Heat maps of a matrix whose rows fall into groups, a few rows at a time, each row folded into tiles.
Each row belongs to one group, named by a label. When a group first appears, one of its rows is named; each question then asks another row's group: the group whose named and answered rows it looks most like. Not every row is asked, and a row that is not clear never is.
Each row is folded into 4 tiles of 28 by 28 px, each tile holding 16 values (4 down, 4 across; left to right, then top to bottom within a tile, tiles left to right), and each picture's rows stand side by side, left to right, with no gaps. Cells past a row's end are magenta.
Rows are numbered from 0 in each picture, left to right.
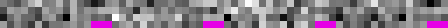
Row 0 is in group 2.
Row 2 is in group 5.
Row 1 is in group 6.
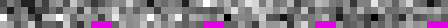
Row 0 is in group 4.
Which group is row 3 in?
2
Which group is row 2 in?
5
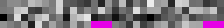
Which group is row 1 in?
2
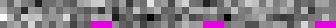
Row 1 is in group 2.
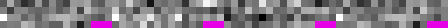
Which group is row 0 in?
4
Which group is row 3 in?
4
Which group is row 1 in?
6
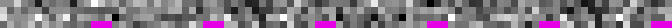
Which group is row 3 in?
2
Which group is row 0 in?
6
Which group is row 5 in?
4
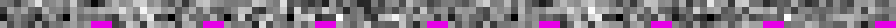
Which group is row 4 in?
2
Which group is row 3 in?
4
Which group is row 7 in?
4
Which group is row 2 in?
2
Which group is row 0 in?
2
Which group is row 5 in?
5
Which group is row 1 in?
5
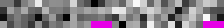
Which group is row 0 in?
2
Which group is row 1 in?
5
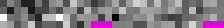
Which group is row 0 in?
4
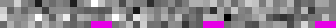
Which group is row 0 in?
6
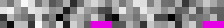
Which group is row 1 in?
5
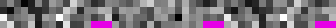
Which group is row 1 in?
2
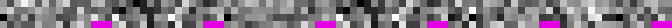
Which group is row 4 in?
2
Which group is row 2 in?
5
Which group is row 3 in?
4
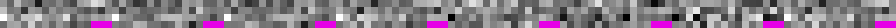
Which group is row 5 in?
2
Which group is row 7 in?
6
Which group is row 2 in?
4
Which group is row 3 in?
6
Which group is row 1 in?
4
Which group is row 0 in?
6
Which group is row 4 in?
5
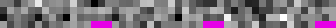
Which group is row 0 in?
2
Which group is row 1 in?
2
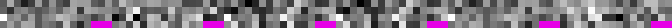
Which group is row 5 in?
5
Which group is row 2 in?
4
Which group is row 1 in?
2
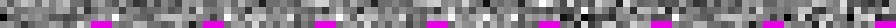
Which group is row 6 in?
4
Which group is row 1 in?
4
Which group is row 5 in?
2
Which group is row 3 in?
6
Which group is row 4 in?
6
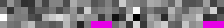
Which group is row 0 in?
4
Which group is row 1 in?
2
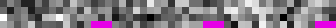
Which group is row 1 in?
2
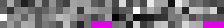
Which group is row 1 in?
2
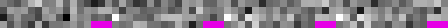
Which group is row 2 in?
6
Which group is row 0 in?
2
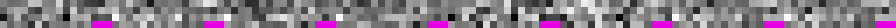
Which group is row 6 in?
6
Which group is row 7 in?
6
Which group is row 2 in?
4
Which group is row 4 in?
2
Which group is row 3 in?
4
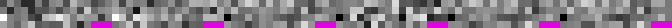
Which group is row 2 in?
5
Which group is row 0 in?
4
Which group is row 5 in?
5
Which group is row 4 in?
5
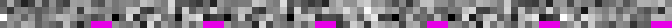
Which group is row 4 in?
2
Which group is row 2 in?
2
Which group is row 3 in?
5
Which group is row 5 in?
6
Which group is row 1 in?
2
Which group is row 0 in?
4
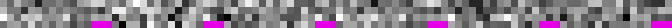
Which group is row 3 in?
6
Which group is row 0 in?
6
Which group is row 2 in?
5
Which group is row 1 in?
5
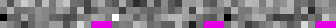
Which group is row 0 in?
5
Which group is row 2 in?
5
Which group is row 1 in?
4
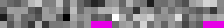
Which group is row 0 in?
2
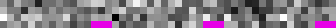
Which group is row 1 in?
5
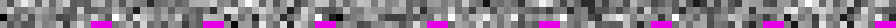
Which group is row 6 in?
4
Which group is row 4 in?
6
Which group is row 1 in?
6
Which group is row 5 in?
4
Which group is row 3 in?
5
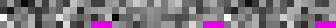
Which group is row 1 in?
5
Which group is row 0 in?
4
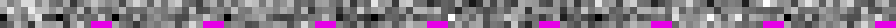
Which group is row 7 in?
5
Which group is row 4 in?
4
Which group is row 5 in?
2
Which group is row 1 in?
5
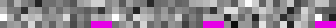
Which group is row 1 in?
6
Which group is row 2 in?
5
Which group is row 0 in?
6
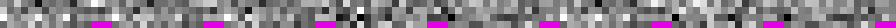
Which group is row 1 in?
6
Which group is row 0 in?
6
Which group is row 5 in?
6
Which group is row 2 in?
6
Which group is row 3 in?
2
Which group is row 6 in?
5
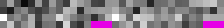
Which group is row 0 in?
4
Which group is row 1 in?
6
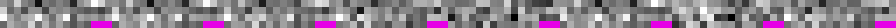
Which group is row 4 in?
2
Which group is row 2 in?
6
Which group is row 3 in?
6
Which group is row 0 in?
6
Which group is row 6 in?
5
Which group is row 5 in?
6
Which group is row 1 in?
6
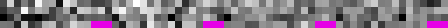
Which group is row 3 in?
2
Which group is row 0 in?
2
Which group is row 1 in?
5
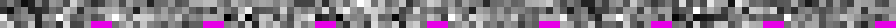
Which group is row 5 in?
4
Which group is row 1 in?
6
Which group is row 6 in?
2
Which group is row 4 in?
6
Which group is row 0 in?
4
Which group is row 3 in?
5
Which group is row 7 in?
4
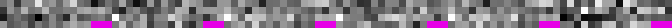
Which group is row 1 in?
4
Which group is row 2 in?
6
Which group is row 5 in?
2
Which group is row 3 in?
4
